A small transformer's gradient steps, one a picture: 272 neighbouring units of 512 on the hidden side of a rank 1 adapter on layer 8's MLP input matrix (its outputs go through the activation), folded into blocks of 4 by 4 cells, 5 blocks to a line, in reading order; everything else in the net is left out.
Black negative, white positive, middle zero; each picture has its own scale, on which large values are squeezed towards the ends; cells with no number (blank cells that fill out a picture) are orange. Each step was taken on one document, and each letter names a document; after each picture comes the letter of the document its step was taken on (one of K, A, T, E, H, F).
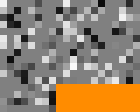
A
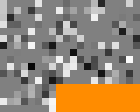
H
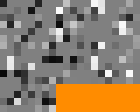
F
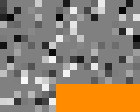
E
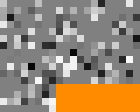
H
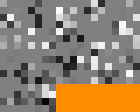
E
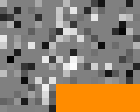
A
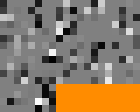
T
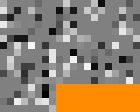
H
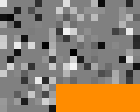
A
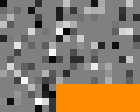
T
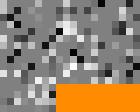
A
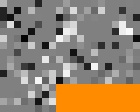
E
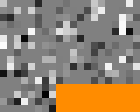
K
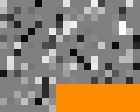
F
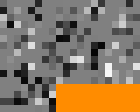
K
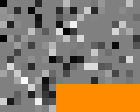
T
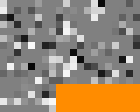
H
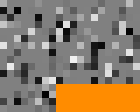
K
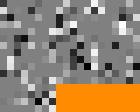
F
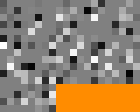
K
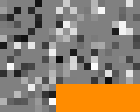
E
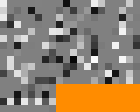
F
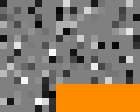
T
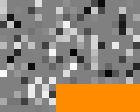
A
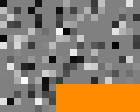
T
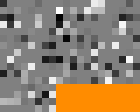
F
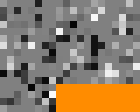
K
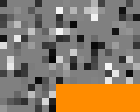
K
